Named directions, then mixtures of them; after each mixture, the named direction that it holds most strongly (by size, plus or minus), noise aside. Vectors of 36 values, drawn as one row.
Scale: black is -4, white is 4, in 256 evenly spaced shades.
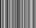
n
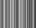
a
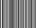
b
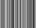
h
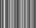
n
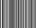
b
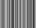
h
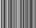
n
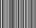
b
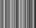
a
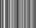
n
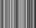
a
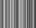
a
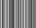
b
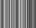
a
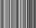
a
